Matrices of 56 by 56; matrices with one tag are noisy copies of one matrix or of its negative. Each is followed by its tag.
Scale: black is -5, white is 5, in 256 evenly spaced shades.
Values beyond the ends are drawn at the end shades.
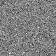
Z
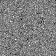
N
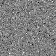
Z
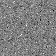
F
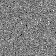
F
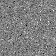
F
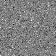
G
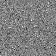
G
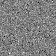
Z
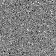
Z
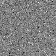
Z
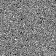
N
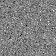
F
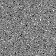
F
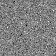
F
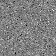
F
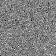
G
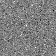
F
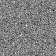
F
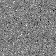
F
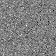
F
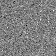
F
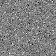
Z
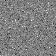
G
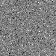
Z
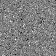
N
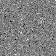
N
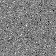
F
